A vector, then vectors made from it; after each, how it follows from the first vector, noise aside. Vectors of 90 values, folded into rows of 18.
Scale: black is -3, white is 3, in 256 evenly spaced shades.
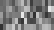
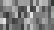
reversed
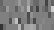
partly zeroed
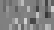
partly zeroed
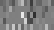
partly zeroed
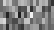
reversed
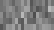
shrunk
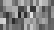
reversed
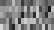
sign-scrambled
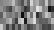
negated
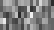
reversed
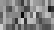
negated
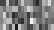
wrapped around
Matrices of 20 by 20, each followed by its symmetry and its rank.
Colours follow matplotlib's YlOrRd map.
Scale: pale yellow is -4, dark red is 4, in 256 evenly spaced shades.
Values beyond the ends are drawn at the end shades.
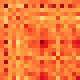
symmetric, rank three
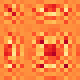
symmetric, rank two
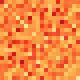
symmetric, full rank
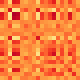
symmetric, rank two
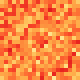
symmetric, full rank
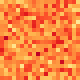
neither, full rank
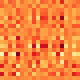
neither, rank two
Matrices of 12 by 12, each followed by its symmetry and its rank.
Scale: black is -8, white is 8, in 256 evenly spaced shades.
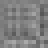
antisymmetric, rank two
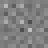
symmetric, rank two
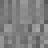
neither, rank two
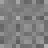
symmetric, rank two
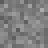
neither, full rank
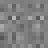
neither, rank two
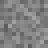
neither, full rank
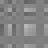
symmetric, rank one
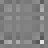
symmetric, rank one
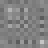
symmetric, rank two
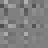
antisymmetric, rank two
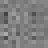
neither, rank two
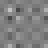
symmetric, rank one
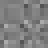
antisymmetric, rank two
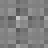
symmetric, rank one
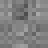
neither, rank two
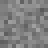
neither, full rank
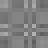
symmetric, rank one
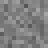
neither, full rank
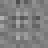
antisymmetric, rank two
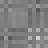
symmetric, rank two
